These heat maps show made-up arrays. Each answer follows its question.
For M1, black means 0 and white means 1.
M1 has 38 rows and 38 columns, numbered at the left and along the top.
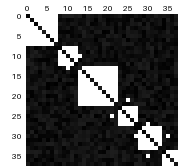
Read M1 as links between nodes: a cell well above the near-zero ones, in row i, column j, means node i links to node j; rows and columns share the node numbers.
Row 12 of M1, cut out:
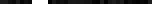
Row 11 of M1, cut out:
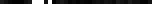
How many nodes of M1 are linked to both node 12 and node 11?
3
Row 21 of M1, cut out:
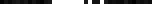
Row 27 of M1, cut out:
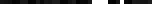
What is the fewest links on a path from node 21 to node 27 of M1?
2
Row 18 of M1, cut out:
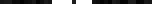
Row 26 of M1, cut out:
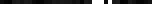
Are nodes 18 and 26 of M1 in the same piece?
yes
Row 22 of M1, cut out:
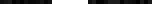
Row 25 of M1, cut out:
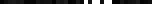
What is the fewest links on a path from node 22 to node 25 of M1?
2
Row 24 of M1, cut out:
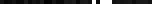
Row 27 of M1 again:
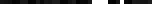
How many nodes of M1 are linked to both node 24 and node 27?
3
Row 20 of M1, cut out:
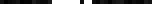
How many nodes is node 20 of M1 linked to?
9
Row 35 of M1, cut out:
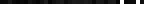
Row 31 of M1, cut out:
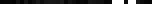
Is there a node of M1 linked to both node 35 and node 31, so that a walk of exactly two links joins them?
yes
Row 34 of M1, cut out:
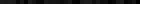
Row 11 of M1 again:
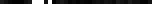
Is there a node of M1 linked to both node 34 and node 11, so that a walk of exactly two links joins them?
no
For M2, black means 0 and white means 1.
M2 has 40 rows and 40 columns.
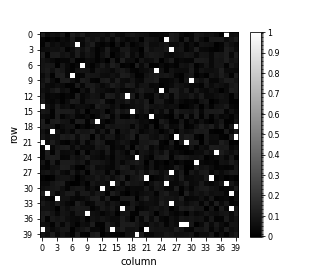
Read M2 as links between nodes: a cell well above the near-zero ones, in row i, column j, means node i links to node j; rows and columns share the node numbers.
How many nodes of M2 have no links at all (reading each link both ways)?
5
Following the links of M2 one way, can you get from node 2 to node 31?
no
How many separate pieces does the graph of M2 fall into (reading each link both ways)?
8
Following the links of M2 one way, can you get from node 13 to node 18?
no
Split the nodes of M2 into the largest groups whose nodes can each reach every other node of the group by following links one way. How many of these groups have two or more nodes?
3
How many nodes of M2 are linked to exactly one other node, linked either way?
5
